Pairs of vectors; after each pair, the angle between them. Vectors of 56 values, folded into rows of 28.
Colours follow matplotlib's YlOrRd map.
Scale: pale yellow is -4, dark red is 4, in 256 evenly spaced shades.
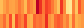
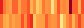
partly opposed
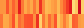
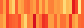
partly opposed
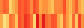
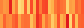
orthogonal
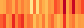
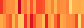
partly opposed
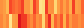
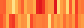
partly opposed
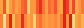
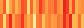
nearly parallel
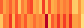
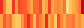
orthogonal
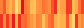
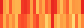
partly aligned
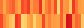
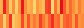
orthogonal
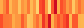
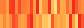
nearly opposite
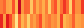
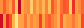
nearly parallel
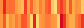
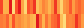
partly opposed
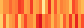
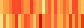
nearly parallel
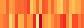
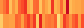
partly aligned
